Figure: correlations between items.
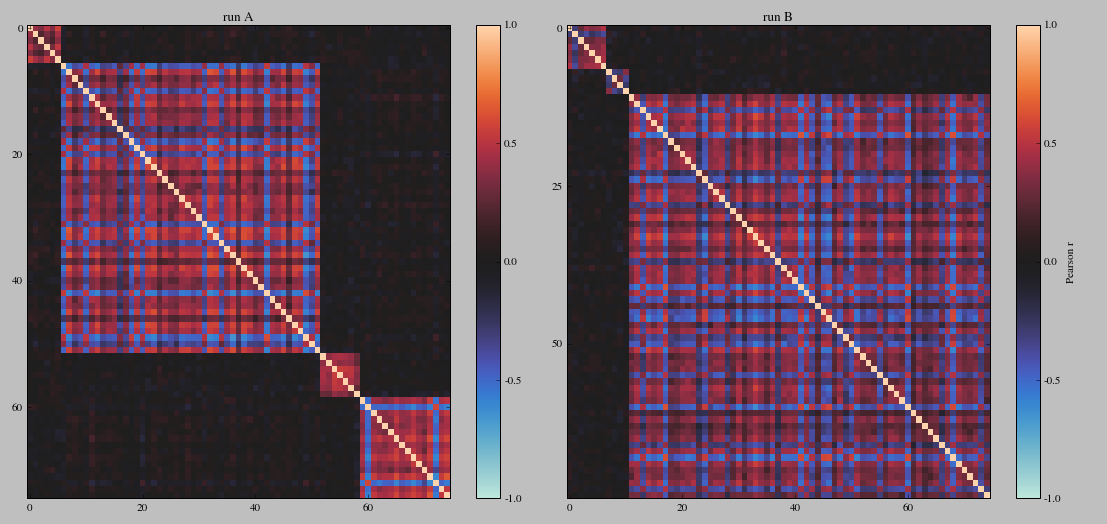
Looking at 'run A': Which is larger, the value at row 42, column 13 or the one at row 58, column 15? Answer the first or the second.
the second
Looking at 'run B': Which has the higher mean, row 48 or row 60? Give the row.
48
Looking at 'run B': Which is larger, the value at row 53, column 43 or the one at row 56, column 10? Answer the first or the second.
the second
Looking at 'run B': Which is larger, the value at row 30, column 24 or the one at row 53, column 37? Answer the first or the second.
the second
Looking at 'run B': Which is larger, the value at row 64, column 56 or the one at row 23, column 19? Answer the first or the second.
the first
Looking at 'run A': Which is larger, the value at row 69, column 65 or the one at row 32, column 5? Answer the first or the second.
the first
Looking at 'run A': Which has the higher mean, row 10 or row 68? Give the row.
68
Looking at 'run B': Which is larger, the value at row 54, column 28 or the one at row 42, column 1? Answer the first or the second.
the second
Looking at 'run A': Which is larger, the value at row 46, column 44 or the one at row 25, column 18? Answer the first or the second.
the first
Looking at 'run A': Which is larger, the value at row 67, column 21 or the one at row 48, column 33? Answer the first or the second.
the second
